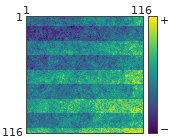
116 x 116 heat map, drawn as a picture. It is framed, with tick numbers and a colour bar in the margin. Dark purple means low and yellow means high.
Stripes: horizontal, repeating 4 times. Ninth with the lowest average: top left. Slope: up to the bottom right. Ninth with the highest average: bottom right.
